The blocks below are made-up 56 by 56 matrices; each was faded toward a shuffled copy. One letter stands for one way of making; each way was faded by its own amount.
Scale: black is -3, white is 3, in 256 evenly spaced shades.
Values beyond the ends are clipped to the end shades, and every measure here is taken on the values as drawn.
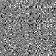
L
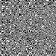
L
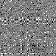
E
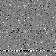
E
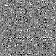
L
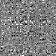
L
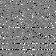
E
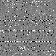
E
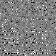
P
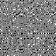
E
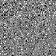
L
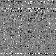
P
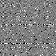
E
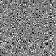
L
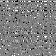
E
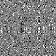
L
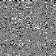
P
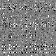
P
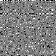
E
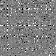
P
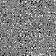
L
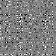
P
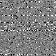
P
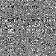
L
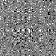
L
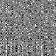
L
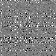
P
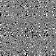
P
